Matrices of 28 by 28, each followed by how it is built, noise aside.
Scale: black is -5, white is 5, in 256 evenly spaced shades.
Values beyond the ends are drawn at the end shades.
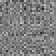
low rank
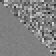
upper triangular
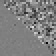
upper triangular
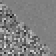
lower triangular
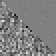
lower triangular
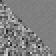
lower triangular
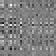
low rank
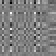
low rank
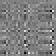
low rank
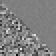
lower triangular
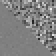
upper triangular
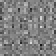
low rank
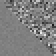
upper triangular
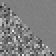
lower triangular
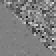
upper triangular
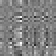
low rank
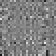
low rank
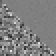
lower triangular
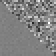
upper triangular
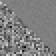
lower triangular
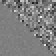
upper triangular
